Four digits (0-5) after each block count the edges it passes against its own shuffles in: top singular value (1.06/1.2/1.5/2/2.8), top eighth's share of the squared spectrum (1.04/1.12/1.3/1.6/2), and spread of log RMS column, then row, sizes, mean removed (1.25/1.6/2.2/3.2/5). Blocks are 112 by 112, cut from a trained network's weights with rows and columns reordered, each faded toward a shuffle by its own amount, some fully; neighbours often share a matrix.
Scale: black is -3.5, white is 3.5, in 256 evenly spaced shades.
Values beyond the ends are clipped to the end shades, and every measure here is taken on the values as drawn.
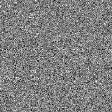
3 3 2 1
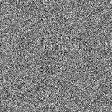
3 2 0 1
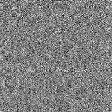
4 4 0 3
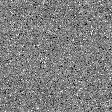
0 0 0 0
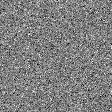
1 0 0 0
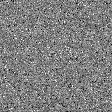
0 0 0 0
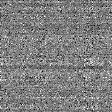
3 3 2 1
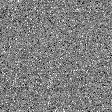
0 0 0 0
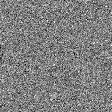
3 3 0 1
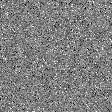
0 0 0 0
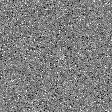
0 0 0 0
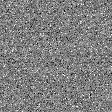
1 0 0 0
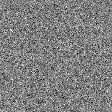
1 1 0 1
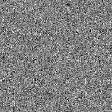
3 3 2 2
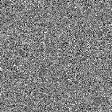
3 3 2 2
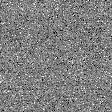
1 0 0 0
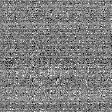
4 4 3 2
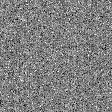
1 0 0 0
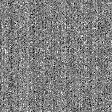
3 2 0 2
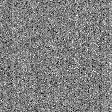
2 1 0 0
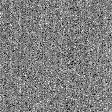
2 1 0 0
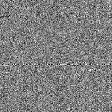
4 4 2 2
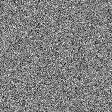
2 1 0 0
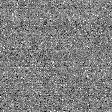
2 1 0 0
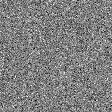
2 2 0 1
